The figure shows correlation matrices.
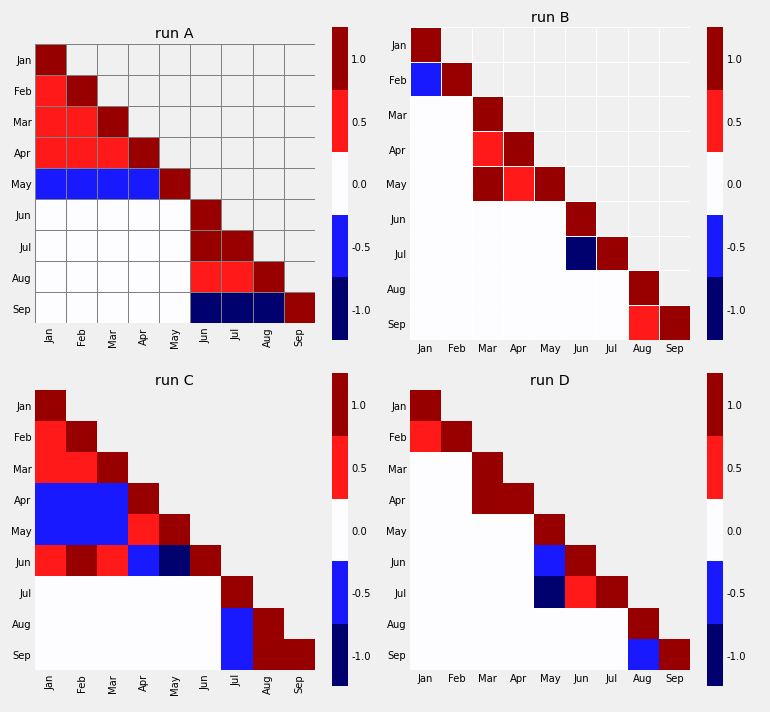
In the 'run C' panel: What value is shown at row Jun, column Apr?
-0.5
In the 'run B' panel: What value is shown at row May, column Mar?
1.0
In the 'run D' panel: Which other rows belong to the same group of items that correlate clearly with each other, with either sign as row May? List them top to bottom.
Jun, Jul
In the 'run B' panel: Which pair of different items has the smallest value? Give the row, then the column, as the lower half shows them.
Jul, Jun
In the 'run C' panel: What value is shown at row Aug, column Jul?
-0.5
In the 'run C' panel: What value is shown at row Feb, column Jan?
0.5
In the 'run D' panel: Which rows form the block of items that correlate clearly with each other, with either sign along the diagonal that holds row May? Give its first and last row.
May to Jul
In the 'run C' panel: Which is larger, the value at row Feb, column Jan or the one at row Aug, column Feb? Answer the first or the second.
the first
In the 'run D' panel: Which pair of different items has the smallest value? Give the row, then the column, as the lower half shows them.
Jul, May
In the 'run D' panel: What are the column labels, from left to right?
Jan, Feb, Mar, Apr, May, Jun, Jul, Aug, Sep
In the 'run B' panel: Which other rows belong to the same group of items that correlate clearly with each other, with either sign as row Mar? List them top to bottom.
Apr, May
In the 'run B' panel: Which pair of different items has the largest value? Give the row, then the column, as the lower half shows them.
May, Mar
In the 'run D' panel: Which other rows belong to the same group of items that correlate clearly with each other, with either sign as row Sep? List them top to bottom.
Aug
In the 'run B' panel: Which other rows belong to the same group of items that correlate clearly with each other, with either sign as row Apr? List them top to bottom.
Mar, May
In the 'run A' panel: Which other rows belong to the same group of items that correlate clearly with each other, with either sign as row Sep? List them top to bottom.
Jun, Jul, Aug
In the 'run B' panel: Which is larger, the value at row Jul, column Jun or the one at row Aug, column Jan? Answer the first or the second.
the second
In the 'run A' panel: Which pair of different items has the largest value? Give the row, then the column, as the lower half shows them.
Jul, Jun
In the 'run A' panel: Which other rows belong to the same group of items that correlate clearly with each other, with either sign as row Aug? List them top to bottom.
Jun, Jul, Sep
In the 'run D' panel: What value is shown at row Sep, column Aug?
-0.5
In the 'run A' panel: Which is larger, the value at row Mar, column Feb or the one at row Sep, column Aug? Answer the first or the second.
the first
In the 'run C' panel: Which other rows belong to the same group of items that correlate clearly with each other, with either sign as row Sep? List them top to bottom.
Jul, Aug
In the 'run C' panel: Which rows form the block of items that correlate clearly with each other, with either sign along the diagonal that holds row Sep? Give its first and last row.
Jul to Sep
